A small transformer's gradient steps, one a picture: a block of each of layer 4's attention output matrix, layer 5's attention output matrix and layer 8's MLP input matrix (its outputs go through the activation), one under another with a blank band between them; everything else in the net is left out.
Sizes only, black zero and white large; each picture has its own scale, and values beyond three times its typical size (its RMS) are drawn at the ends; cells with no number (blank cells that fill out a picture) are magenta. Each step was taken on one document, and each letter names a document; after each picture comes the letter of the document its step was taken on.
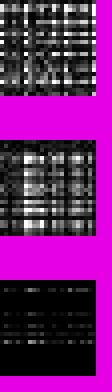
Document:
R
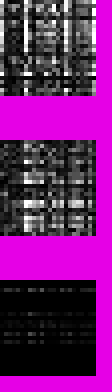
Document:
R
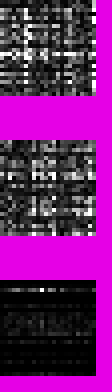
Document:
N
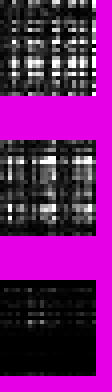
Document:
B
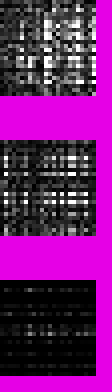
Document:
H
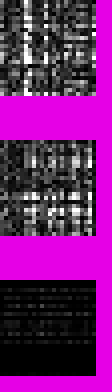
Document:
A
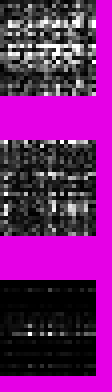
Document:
H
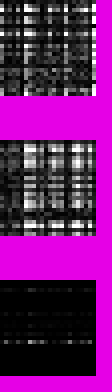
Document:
R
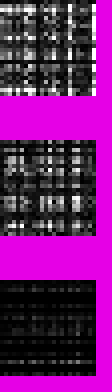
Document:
N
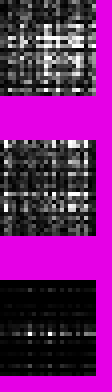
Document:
H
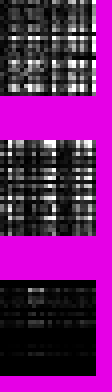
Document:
B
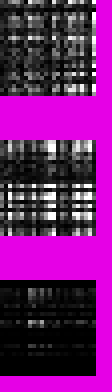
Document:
B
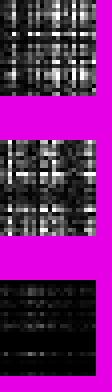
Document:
B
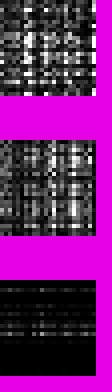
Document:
A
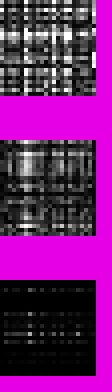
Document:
N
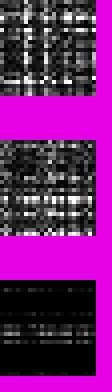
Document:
A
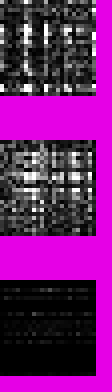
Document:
A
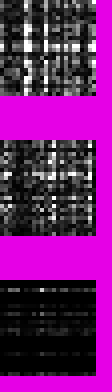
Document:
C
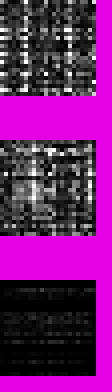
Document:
N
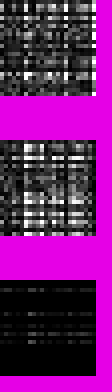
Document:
R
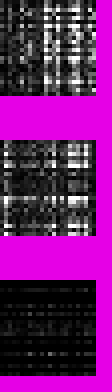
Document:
H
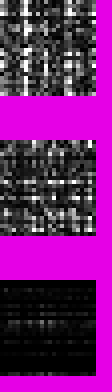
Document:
A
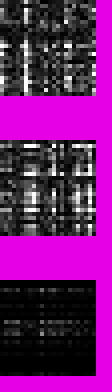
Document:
C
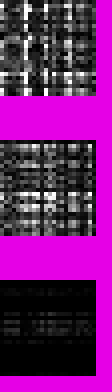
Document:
C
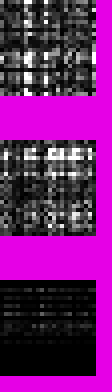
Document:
A
